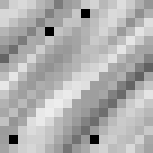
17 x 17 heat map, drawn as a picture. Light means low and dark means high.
The values are skewed, with a long tail toward high values. Streaks slant up to the right. No overall slope runs across the table. Four lone cells stand out, each far higher than its neighbours. Overall the values sit about 30% of the way up the scale.
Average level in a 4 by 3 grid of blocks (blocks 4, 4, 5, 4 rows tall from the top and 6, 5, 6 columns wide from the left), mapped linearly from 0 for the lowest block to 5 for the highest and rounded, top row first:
2 2 0 / 3 2 1 / 1 0 3 / 1 5 0
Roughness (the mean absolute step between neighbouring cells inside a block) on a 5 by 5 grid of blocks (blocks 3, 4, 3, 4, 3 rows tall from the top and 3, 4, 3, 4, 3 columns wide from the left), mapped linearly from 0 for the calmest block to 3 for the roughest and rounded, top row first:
01301 | 12011 | 10012 | 11110 | 30121
